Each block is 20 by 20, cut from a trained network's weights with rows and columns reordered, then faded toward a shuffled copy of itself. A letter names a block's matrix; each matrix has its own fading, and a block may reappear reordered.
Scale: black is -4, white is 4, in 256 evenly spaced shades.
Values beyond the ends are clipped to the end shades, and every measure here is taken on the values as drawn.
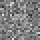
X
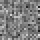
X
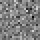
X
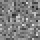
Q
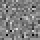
Q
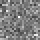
X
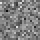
X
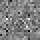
Q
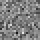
X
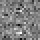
Q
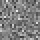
X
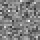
X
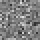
Q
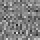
Q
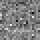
Q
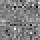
Q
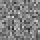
Q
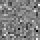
Q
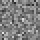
Q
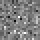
Q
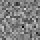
Q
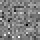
Q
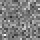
Q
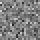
X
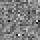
X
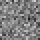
Q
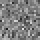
Q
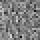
X
